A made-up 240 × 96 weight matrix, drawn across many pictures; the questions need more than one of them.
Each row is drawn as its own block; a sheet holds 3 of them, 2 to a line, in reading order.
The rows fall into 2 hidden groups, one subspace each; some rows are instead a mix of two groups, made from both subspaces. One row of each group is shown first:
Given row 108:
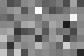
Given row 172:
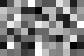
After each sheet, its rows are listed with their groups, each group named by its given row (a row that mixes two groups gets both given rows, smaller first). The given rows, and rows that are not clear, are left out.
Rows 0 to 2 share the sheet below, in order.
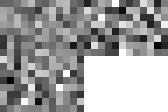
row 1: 172
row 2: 172
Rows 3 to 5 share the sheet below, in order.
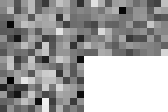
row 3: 172
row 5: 172
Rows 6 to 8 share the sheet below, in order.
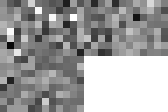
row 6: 108
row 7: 108
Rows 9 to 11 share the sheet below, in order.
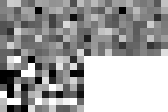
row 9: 108
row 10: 108
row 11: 108
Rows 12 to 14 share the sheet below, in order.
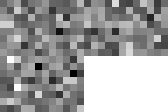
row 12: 172
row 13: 172
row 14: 108
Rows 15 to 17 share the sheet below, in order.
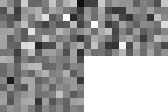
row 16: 172
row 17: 172
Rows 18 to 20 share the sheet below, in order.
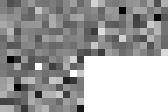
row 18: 108
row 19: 108
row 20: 108
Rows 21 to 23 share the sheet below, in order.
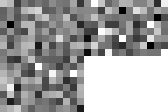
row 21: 172
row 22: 108
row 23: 108
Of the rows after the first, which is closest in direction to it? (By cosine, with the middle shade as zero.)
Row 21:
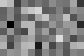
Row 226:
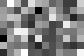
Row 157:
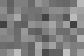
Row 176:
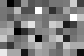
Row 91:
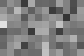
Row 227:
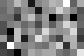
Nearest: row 176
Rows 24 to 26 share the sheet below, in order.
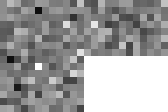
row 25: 172
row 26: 108
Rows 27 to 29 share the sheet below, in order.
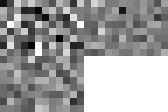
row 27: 172
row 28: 108
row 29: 172
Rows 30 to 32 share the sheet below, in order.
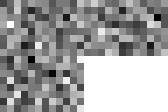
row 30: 172
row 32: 108 and 172
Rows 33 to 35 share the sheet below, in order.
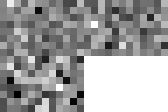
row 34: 172
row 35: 172
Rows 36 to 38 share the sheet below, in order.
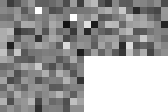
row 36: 108
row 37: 172
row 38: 172
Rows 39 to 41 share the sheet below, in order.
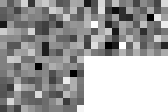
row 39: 172
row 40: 172
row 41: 108
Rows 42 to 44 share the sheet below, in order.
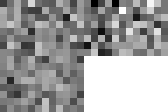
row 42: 172
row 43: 108
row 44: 172
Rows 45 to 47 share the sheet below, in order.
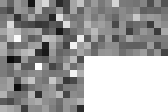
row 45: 172
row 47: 108
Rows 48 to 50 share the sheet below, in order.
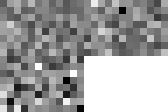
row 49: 108
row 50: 108
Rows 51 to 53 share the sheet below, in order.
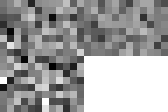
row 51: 108
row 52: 172
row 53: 172
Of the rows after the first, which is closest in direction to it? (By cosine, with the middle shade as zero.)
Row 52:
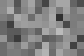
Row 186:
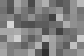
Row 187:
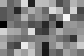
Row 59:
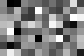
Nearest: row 59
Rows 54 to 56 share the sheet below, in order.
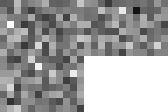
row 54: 172
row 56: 108
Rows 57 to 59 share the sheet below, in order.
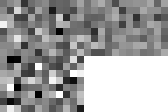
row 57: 172
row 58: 108
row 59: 108
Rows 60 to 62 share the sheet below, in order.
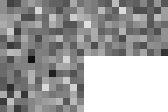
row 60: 108
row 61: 108 and 172
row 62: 108
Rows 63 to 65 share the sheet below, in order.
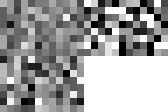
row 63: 172
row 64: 172
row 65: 172
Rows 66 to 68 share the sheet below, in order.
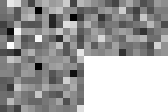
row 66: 108
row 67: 172
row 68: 108
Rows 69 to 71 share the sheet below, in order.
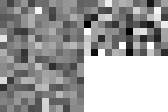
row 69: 108
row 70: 108 and 172
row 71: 172
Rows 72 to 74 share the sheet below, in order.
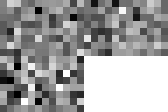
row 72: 108
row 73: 108
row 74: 172
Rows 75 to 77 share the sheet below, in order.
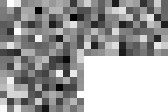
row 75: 108
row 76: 172
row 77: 108 and 172
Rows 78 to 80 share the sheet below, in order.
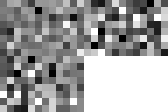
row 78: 108
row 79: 108
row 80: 108 and 172
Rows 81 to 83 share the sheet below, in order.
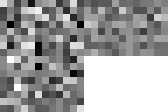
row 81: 172
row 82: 108 and 172
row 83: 108
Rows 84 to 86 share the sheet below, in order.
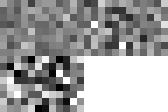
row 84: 172
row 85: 172
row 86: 172
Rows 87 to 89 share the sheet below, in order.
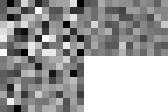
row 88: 172
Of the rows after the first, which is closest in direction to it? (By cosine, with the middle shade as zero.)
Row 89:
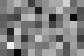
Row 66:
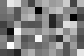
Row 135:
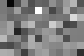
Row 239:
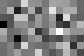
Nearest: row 66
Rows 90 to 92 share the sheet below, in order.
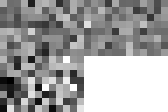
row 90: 172
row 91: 172
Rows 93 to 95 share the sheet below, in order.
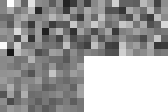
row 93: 108
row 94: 172
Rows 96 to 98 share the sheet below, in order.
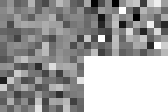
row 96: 172
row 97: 108 and 172
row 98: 172
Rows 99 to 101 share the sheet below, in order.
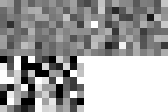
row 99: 172
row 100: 172
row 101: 172
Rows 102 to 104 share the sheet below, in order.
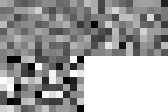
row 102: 172
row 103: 172
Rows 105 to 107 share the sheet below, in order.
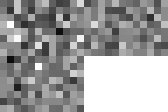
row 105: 172
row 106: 172
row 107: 108
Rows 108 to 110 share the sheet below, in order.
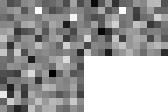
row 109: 108
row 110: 108
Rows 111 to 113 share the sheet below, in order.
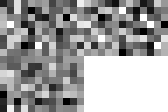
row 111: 172
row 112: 172
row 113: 108
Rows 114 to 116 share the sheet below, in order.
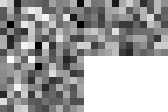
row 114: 172
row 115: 172
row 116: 108
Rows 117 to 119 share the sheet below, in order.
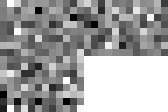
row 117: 108
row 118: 172
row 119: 108
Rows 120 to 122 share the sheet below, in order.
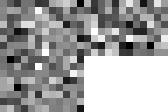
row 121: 108 and 172
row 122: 108
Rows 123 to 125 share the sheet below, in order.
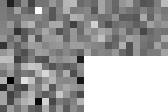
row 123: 108
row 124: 172
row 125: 172
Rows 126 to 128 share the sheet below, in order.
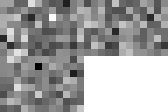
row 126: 108
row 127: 172
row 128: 108
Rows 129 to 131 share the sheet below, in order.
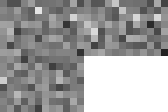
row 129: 108
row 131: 172
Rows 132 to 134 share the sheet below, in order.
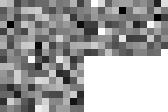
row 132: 172
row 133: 108
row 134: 172
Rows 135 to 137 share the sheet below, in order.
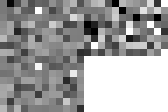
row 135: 108
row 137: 108
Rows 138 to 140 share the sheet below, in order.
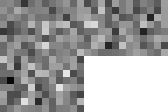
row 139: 172
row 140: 172
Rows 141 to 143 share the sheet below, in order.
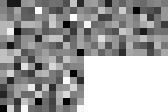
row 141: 108
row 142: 172
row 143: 108 and 172
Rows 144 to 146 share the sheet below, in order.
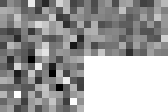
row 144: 172
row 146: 108 and 172
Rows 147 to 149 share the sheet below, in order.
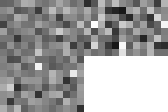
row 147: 172
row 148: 172
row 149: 108
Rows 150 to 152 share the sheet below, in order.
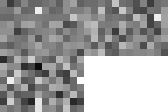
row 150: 108
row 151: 108 and 172
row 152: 172
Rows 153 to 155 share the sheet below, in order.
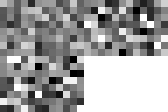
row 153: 172
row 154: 172
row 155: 108
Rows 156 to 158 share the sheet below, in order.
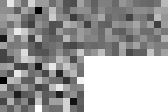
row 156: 108
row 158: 172
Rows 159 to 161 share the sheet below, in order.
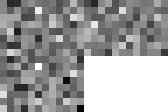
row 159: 108
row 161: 108
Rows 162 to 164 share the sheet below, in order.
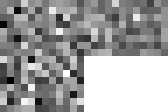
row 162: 172
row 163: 108
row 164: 172
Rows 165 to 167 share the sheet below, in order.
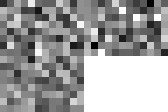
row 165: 172
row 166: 108
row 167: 172
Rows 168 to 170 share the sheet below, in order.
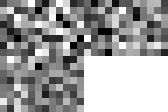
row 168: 172
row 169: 108
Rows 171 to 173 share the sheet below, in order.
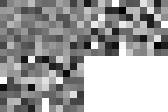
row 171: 172
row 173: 172
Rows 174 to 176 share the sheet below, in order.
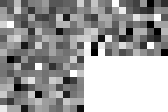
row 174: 172
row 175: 108
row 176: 108
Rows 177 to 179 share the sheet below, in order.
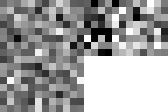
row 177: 172
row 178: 108
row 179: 172
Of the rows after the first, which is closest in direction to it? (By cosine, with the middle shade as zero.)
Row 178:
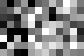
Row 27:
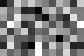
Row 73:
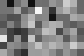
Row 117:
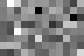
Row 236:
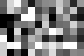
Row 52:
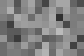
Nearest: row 73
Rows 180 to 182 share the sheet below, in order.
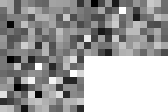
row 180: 172
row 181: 108
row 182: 108
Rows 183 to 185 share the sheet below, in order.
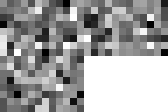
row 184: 108 and 172
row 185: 172
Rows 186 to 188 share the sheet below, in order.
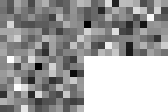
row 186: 172
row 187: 172
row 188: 108
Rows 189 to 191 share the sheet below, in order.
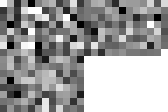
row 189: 172
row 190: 108
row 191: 172
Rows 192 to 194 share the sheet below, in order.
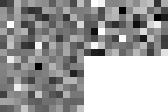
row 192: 172
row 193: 108
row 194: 108
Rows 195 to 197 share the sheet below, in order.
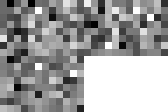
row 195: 108
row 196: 172
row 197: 108
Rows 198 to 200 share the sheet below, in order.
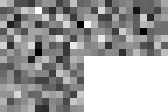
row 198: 172
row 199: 172
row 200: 172
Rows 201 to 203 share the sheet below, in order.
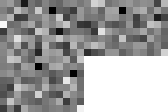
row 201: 172
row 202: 108
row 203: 108
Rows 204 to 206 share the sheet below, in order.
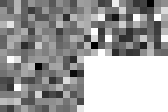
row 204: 172
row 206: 108
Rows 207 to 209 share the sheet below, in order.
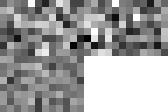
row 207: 172
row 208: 108
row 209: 172
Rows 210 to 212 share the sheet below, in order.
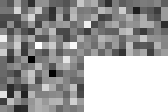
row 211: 172
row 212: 108
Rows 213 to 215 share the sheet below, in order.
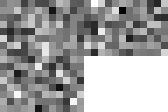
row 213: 108 and 172
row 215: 172
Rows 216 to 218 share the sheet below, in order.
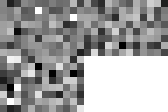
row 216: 108
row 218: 108
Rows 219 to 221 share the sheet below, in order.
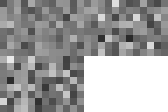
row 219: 172
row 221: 108 and 172
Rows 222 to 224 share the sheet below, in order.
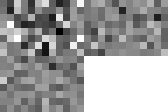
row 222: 172
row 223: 108
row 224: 172
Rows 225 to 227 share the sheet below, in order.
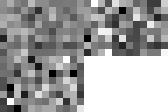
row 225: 108
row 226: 108
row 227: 108
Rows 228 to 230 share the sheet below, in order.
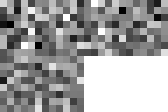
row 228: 172
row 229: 108
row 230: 172
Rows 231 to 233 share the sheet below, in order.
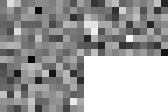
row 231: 108
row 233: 108 and 172
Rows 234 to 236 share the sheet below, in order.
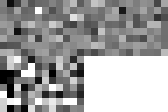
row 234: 108
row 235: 108
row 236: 108
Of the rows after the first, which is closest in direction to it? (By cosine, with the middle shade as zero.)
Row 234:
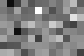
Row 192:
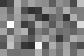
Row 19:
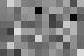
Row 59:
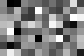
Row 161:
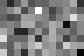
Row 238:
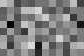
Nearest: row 59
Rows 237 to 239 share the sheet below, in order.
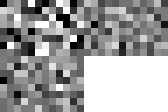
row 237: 172
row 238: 172
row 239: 172
